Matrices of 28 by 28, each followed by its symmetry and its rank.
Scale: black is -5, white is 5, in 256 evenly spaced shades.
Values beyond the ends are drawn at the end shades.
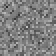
symmetric, full rank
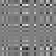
neither, rank one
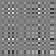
symmetric, rank one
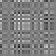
symmetric, rank one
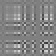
symmetric, rank one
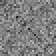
symmetric, full rank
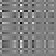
neither, rank one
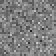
symmetric, full rank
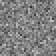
neither, full rank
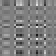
neither, rank one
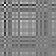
symmetric, rank one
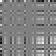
symmetric, rank one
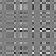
neither, rank one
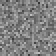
neither, full rank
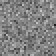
neither, full rank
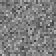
neither, full rank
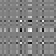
symmetric, rank one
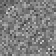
symmetric, full rank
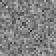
symmetric, full rank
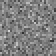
neither, full rank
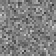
neither, full rank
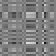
neither, rank one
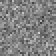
neither, full rank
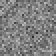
symmetric, full rank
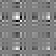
symmetric, rank one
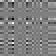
neither, rank one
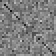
symmetric, full rank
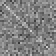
symmetric, full rank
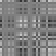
symmetric, rank one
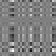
neither, rank one
